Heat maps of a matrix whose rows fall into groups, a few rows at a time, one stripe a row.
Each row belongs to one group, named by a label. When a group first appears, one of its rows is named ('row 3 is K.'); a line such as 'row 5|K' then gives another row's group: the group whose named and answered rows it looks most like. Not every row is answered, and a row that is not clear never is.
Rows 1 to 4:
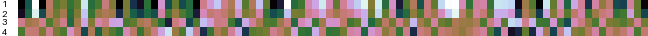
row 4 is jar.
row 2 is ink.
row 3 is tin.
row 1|ink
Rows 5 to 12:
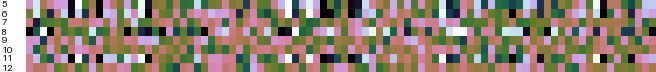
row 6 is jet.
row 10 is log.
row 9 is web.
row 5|jet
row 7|log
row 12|tin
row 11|jet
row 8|ink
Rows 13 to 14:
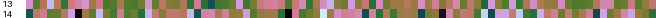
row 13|log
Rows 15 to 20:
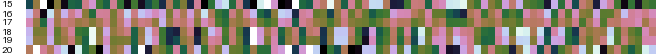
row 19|tin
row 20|jet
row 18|tin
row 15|ink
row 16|web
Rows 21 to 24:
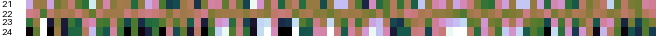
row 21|tin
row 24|ink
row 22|web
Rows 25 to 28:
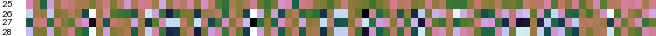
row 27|jar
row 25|web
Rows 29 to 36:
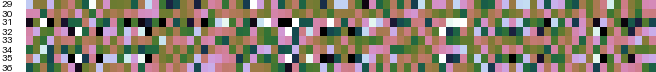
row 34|ink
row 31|ink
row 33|web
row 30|web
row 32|jet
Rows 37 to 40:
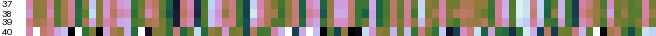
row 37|tin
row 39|tin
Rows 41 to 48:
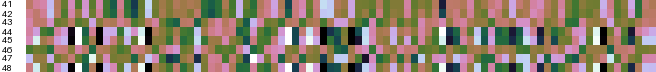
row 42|log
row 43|tin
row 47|tin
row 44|jet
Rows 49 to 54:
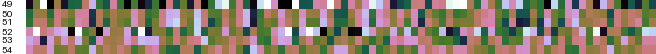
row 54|tin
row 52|jet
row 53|web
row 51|jar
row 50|jar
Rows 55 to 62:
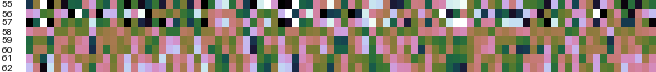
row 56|jet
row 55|ink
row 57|ink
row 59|jar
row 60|jar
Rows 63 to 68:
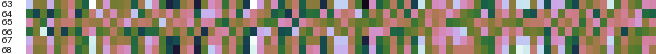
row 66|ink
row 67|tin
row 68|tin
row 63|tin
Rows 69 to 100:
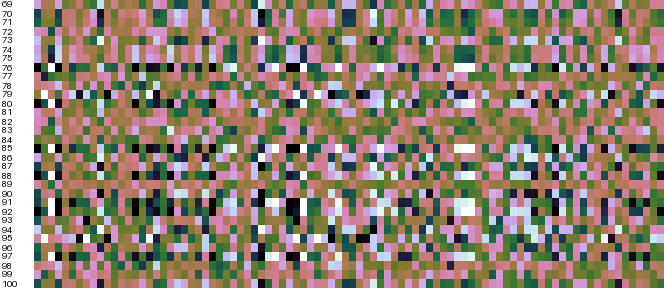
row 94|tin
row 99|log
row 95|jet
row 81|tin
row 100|jar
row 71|jar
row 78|log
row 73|tin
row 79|jet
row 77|log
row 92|ink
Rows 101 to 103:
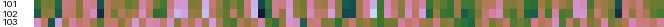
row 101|jar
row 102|jar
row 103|web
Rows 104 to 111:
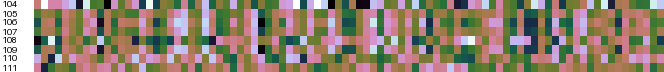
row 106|jar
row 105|jar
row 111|log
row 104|jet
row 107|jar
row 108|ink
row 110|web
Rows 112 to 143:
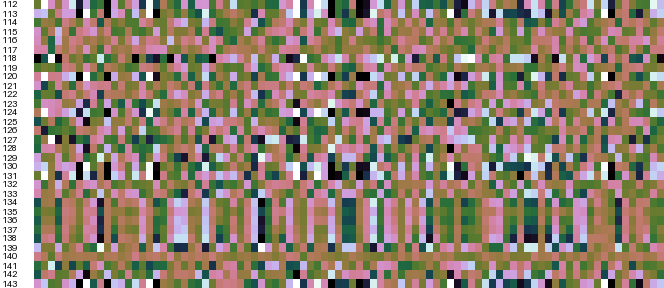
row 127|ink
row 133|tin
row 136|jar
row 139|tin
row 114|jar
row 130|jet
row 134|jar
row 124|jet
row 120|jet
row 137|jar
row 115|log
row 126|log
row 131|jet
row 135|jar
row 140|web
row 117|web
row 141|ink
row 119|jar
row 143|jet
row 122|jar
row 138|jar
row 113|jet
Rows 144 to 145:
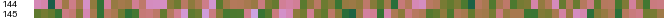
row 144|web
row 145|jar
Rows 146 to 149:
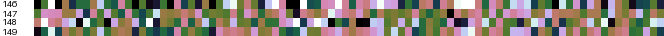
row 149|ink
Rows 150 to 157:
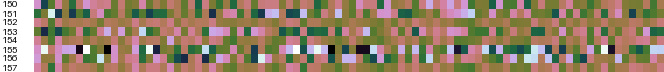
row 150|log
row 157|web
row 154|web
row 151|ink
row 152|web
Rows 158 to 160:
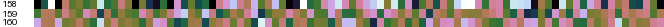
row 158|ink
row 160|tin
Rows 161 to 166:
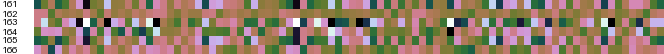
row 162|web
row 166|web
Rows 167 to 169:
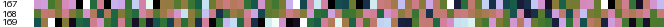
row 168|jar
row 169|ink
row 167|jet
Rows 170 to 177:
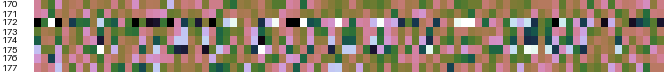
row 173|jar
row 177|log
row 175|tin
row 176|web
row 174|jar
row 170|web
